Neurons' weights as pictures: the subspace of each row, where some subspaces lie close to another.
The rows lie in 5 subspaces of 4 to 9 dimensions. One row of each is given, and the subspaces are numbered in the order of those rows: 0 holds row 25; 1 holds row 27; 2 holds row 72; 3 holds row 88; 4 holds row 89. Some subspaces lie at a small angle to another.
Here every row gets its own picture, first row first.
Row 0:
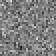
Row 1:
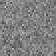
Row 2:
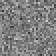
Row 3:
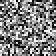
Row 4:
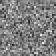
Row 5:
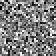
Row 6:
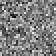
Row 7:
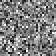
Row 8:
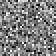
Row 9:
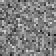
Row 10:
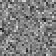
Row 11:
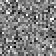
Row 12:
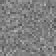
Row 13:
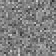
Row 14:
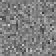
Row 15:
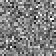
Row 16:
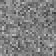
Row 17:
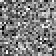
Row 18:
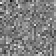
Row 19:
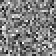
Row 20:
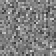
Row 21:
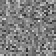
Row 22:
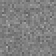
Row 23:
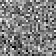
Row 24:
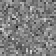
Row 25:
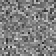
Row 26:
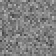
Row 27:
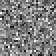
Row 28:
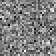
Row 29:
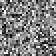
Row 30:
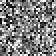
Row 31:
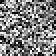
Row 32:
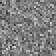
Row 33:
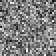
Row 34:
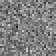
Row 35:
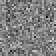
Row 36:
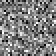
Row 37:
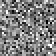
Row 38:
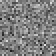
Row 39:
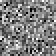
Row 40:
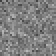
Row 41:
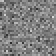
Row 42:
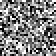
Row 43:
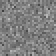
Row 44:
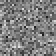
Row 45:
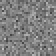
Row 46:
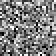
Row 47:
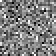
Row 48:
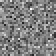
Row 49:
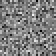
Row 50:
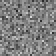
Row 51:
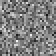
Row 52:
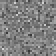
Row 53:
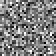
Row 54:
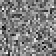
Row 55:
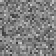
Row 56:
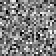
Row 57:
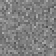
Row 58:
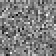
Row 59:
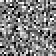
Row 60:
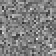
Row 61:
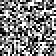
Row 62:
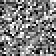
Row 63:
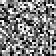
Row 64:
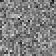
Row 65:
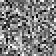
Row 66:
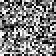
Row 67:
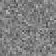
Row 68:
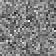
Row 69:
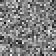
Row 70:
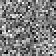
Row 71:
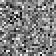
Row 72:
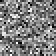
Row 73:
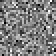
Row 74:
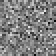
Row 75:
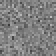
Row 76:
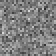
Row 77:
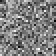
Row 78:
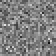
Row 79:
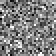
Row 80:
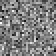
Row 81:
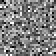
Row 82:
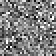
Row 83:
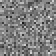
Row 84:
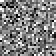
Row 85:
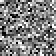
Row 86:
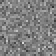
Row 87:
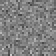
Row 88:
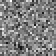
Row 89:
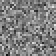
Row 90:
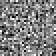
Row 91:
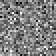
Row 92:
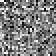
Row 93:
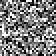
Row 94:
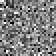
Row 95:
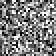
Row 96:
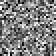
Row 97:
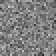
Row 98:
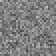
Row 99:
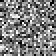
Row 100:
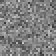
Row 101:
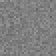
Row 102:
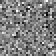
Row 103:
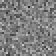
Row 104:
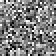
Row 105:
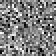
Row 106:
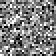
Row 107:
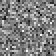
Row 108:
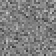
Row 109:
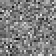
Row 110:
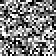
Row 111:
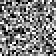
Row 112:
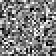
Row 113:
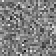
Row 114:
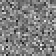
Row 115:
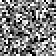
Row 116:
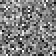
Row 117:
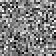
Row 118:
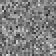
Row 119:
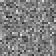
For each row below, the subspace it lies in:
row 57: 3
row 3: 2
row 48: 1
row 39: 1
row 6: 4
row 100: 2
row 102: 3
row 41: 1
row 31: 0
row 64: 2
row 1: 1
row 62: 4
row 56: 3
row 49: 4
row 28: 1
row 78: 1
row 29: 4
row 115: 4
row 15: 0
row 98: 4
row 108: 0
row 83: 2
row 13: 4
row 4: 3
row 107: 3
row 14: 1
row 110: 2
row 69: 2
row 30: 1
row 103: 0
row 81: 1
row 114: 4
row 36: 4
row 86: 2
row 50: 1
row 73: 4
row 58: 4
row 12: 4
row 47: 3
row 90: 4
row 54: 2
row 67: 3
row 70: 4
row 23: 1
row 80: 0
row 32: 3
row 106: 1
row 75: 0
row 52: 4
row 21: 3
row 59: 3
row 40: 4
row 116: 1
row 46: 1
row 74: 3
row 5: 3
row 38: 4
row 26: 2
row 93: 0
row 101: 1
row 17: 3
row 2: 1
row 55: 2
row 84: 1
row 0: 3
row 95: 3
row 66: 1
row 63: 3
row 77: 3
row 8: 4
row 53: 4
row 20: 3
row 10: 0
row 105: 0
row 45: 4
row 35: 4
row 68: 4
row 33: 0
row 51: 4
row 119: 1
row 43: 4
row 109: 1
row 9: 3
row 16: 3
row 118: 4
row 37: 3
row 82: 0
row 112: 1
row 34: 3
